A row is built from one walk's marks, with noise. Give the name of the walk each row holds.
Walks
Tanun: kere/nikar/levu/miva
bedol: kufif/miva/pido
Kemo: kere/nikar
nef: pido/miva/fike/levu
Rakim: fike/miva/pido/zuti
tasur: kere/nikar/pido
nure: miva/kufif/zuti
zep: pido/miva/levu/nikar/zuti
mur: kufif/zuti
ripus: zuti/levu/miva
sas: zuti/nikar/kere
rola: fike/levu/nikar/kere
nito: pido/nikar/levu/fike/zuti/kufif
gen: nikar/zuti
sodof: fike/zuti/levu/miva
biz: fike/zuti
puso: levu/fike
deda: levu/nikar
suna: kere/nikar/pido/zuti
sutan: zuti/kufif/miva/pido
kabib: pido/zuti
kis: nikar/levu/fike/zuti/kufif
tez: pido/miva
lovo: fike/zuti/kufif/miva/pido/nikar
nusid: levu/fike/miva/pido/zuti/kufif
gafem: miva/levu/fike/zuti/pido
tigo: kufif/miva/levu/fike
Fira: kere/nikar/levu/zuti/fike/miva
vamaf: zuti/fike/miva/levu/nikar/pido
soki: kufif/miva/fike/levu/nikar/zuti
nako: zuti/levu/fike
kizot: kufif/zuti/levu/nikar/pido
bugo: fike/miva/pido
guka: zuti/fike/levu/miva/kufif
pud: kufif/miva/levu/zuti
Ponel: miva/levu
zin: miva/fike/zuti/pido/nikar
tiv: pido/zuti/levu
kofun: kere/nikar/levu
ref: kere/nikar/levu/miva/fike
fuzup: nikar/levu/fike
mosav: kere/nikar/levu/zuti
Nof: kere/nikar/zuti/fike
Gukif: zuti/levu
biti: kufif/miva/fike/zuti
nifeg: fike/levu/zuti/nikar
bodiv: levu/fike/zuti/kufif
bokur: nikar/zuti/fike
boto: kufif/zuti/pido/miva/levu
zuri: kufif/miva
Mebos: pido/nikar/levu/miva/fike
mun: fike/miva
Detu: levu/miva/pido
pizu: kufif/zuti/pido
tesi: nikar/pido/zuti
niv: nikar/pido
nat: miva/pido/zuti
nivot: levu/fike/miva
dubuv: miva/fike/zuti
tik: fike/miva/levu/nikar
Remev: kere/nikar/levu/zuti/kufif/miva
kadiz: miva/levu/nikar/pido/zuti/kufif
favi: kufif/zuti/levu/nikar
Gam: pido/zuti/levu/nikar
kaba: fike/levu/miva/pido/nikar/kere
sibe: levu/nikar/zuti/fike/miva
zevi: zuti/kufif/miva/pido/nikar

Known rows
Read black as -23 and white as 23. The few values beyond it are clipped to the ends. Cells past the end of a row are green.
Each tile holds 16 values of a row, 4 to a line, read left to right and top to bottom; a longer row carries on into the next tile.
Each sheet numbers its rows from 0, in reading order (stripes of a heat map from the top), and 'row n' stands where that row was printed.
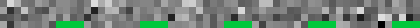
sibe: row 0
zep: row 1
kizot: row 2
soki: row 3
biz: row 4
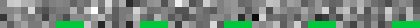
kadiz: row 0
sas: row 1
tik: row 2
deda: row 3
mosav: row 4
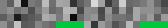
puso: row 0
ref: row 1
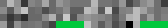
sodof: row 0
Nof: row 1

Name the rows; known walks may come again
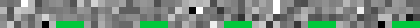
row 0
kabib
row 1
lovo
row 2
bedol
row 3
gen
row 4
bokur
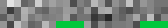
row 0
Mebos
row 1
sodof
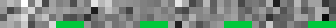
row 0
niv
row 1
zep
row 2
kaba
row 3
puso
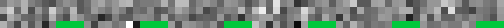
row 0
mosav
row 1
Ponel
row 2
soki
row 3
sas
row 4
fuzup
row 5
sutan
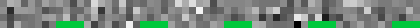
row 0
gafem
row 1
Tanun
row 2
zevi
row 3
biz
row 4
kadiz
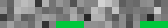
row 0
tiv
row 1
kizot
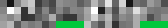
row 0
mur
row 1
Kemo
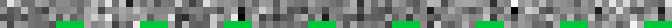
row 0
sibe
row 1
tasur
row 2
mun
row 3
biti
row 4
guka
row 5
nef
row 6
zin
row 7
tez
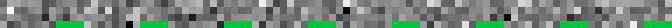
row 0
Remev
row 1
Nof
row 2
ripus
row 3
ref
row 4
vamaf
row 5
tik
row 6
deda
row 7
Detu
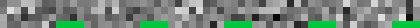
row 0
nure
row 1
boto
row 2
pizu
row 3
Gukif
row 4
bugo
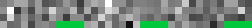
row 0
kofun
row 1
tesi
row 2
kis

